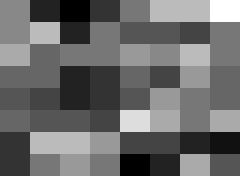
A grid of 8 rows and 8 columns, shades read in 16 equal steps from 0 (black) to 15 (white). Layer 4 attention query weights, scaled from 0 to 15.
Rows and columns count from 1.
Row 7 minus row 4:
-3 5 9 6 -2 0 -7 -5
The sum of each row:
57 49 65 42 41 60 45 43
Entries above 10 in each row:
3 1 1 0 0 1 2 0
